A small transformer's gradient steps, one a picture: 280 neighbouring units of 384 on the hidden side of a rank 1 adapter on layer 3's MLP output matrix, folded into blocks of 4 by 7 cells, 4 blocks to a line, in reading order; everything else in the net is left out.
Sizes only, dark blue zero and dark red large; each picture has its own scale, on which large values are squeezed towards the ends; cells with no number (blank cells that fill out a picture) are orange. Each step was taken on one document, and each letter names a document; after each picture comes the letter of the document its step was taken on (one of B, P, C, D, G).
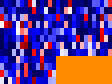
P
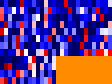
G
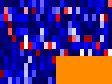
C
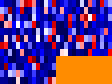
G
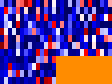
G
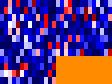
P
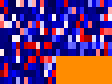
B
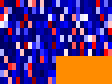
B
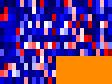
B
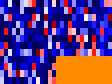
G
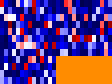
C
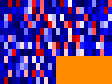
P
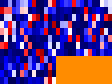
G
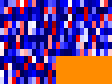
G
